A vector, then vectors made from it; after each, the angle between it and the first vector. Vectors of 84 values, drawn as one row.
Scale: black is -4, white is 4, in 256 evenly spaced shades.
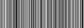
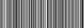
nearly parallel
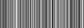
nearly opposite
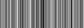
orthogonal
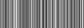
nearly opposite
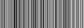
partly aligned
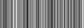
partly opposed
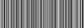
partly aligned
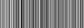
partly aligned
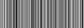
nearly parallel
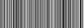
partly aligned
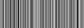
orthogonal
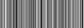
nearly parallel
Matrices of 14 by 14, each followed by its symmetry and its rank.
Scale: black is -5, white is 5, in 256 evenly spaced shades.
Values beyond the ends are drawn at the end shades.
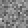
neither, full rank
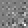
symmetric, rank two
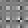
symmetric, rank one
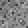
symmetric, full rank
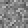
neither, full rank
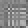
symmetric, rank two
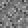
symmetric, full rank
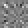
symmetric, rank two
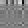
neither, rank one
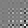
symmetric, rank one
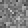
symmetric, full rank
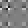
symmetric, rank one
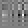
neither, rank one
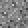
symmetric, full rank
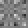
symmetric, rank two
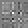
symmetric, rank two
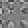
antisymmetric, rank two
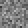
neither, full rank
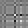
symmetric, rank one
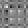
symmetric, rank one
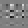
neither, rank one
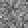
neither, full rank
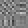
antisymmetric, rank two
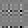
neither, rank one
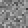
neither, full rank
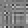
antisymmetric, rank two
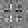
antisymmetric, rank two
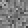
symmetric, full rank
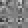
antisymmetric, rank two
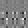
neither, rank one
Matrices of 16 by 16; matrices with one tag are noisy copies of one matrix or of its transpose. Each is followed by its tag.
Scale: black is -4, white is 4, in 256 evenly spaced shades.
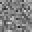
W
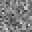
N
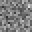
N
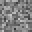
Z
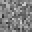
Z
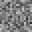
W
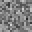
W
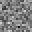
W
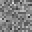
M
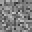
Z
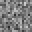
Z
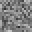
W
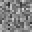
W
